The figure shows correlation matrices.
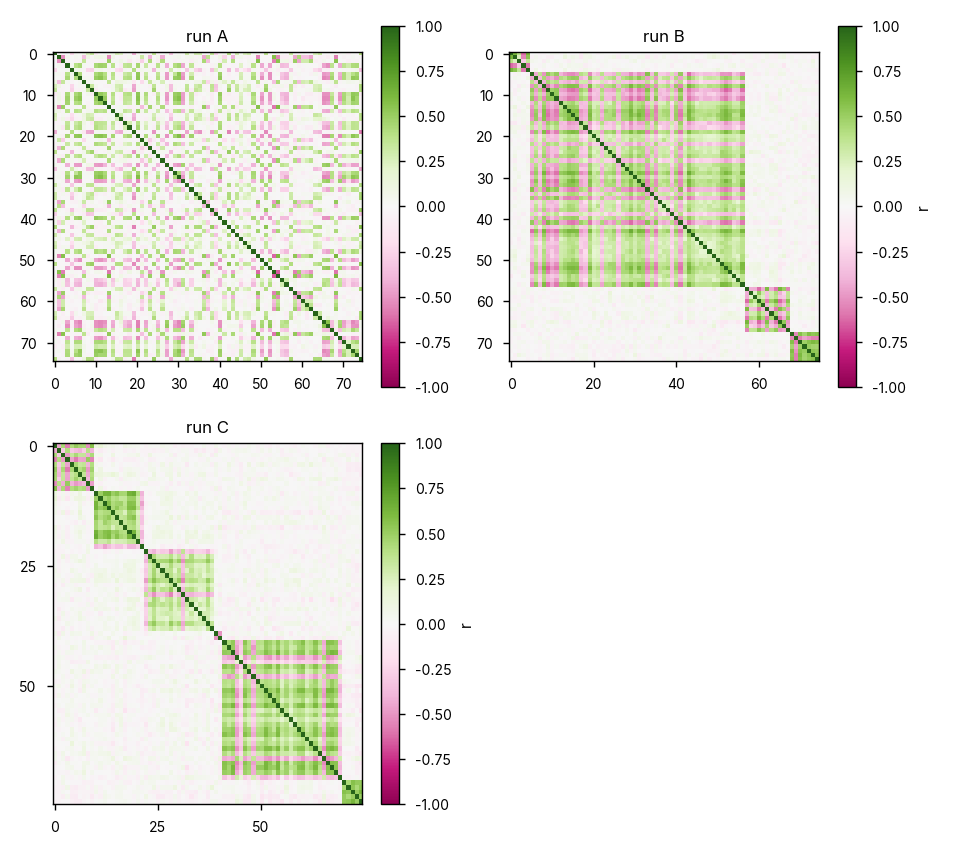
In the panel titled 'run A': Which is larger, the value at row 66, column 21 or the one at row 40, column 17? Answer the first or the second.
the second
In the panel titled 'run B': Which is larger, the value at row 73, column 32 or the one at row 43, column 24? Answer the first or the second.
the second
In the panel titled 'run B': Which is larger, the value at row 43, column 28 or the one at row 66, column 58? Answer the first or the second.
the first
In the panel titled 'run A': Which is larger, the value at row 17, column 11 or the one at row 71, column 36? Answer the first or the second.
the first
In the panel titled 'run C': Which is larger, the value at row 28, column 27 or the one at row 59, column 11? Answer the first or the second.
the first
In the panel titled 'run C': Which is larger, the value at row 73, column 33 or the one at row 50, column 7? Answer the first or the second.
the second
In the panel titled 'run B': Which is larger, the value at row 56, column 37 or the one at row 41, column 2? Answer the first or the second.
the first
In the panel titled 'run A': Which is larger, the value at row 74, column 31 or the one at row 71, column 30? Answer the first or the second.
the second
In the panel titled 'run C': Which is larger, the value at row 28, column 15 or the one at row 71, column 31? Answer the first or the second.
the first
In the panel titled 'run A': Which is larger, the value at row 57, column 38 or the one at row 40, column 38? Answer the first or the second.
the first
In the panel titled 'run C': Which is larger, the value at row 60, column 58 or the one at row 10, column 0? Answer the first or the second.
the first
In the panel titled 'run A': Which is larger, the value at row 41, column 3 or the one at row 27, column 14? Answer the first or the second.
the first
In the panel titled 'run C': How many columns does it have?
75
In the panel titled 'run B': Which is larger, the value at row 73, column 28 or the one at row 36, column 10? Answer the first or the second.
the first
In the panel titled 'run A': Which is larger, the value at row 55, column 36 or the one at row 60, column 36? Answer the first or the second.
the second
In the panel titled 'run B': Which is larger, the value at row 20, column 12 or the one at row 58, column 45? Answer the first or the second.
the first
